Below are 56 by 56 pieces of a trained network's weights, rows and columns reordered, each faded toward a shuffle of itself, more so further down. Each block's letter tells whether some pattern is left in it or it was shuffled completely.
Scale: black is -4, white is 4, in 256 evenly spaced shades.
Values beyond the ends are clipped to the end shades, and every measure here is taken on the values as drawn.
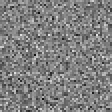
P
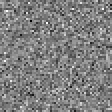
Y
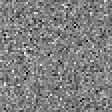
Y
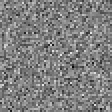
P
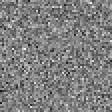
Y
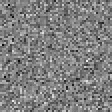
Y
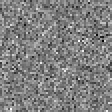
Y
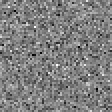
Y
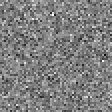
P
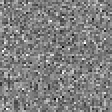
P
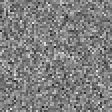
Y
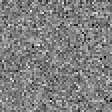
P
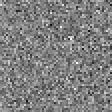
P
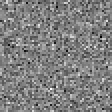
P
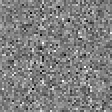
P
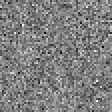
Y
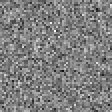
Y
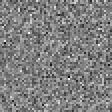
Y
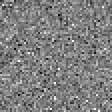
Y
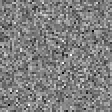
Y
